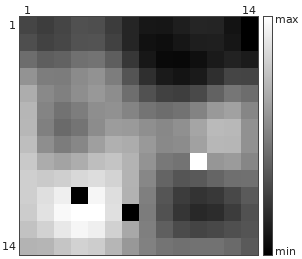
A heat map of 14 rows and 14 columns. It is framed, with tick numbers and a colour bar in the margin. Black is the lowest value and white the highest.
Ninth with the highest average: bottom left. Lone odd cells: 3, 1 higher and 2 lower than their neighbours. Ninth with the lowest average: top right. Slope: up to the bottom left. Odd rows or columns: none.
